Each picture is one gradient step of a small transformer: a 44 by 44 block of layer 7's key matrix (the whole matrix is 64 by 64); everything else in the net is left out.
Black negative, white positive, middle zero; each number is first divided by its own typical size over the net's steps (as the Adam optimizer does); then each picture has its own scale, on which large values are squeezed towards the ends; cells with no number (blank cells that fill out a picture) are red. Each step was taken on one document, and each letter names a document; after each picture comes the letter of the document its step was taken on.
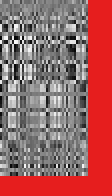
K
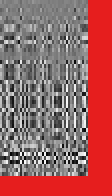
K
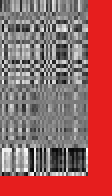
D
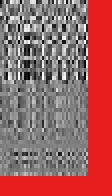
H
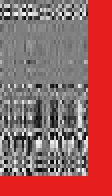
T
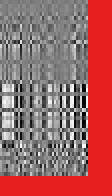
K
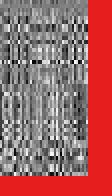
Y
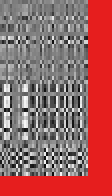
K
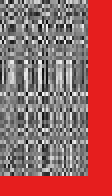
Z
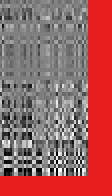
T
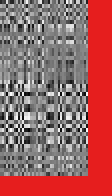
Z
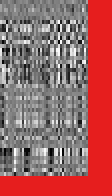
Y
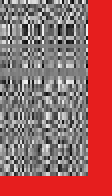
Z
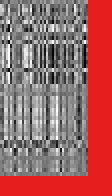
Y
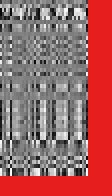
T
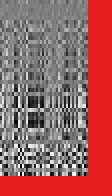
K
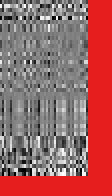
T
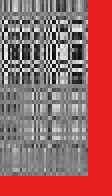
D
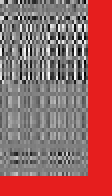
H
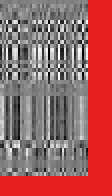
Y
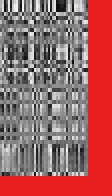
D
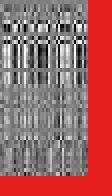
Y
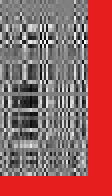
K
